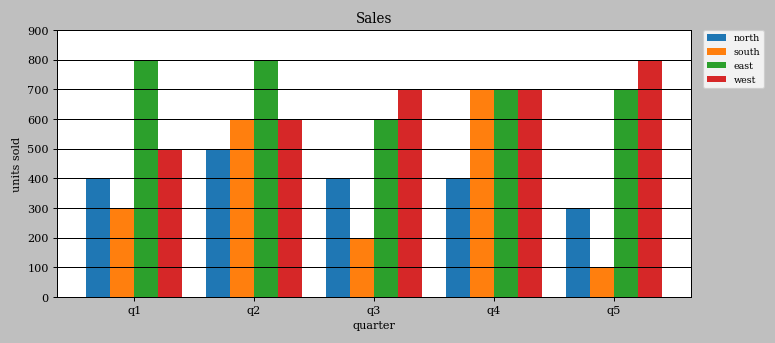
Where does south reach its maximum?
q4
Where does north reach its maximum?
q2
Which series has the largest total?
east
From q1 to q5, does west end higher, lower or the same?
higher
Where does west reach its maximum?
q5
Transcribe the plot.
Title: Sales
x-axis: quarter, ticks q1 q2 q3 q4 q5
y-axis: units sold, ticks 0 100 200 300 400 500 600 700 800 900
Legend: north, south, east, west
Values:
north: 400 500 400 400 300
south: 300 600 200 700 100
east: 800 800 600 700 700
west: 500 600 700 700 800
